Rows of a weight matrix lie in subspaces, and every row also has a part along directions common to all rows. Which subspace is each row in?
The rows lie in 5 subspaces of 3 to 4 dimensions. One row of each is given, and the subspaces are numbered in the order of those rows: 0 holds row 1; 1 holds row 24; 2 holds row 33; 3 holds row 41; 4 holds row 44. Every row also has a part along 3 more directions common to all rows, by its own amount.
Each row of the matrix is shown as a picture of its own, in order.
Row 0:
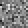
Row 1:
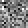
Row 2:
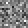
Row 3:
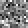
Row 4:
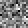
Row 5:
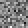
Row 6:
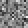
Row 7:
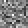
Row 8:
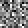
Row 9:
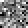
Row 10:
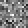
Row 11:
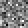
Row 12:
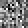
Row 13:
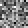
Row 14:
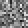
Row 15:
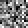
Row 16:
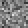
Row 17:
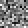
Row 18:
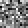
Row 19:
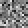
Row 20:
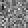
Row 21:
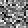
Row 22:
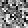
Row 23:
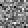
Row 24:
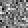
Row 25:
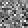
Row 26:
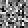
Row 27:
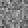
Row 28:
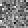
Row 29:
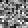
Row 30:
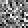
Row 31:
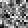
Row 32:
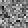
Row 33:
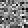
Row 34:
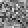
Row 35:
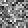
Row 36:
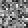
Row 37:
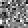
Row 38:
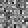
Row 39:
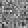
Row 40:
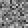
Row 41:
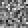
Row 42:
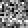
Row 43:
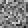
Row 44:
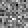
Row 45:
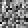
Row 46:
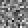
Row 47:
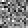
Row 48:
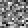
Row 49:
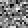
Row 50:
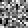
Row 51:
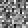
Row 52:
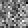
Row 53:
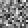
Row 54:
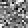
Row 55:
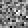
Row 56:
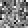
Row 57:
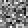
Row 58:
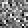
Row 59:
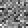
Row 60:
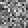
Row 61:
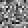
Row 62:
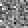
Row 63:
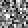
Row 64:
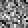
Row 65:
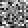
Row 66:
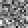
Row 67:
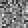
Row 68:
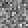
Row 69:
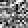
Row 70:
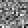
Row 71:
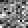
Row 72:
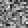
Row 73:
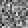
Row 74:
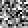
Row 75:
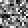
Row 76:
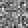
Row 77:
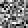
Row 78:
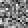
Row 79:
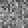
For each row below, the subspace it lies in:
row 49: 3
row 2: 2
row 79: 4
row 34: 4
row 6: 4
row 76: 2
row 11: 3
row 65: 3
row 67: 4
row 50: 4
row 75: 1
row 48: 3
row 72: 3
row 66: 0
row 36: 4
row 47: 0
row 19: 2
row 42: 4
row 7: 0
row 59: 2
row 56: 1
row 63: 4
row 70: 2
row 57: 0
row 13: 1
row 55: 0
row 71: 4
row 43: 1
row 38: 4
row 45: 1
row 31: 2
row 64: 3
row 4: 3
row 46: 3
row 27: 3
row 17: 1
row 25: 2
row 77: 1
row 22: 2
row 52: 3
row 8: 2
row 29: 4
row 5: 0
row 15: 2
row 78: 4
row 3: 3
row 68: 2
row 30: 2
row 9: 4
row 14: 2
